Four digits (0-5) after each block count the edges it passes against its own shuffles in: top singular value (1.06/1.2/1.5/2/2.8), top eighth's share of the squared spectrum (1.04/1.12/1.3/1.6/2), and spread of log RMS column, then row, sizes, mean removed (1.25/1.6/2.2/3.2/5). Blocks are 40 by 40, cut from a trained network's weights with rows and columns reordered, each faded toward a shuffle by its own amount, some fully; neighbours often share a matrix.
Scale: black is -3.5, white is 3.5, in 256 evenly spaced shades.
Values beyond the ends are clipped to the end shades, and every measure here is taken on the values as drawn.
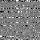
3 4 1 3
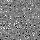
2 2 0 1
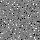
0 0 0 0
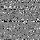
3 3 0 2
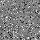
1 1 0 1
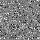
2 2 0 1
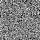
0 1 0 0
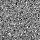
0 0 0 0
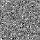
2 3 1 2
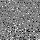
2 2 0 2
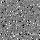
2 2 0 1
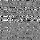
3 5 0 3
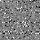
3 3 0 2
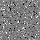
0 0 0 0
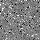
0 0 0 0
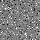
0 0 0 0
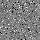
0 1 0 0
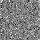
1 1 0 0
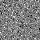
1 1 0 0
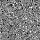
1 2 0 0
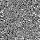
2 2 1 0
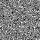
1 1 0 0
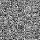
3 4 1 0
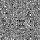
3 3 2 1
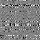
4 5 1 3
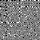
3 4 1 2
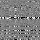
4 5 0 3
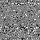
2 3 0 2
